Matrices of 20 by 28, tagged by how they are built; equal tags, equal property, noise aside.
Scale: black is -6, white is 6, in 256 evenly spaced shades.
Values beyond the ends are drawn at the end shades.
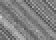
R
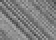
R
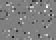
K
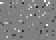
K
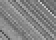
R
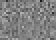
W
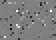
K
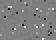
K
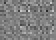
W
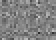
W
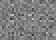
W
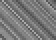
R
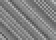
R
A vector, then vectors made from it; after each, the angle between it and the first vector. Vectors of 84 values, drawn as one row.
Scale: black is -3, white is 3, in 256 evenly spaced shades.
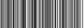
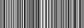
orthogonal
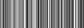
partly opposed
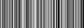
nearly opposite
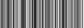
nearly parallel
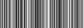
orthogonal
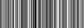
partly aligned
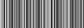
partly opposed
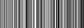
nearly opposite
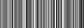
nearly opposite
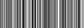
partly aligned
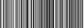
orthogonal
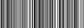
partly aligned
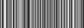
orthogonal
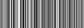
partly aligned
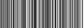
nearly parallel
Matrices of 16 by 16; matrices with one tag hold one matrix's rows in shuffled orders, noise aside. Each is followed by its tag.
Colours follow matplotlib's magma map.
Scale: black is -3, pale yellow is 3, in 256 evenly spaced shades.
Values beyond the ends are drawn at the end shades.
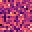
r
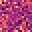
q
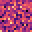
r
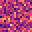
r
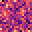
q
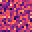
r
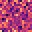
q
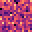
r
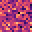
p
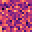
q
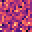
q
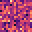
r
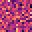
p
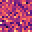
q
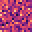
q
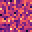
r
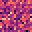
r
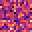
r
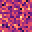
q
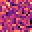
p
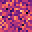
q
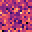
q
